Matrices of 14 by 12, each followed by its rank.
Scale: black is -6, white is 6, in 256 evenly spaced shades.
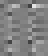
two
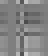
one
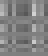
one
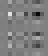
one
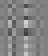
one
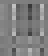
one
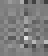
two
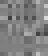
two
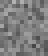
full rank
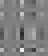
one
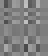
one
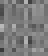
two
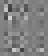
two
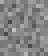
full rank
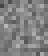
full rank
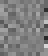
two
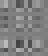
one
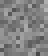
full rank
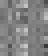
two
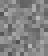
full rank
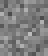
full rank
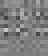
two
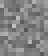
full rank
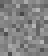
full rank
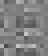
two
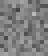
full rank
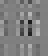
one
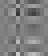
one
